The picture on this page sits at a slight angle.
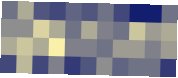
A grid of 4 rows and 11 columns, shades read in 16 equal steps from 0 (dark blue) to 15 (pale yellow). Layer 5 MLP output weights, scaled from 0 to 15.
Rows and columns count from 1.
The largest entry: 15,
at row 3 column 4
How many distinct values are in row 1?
6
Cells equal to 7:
5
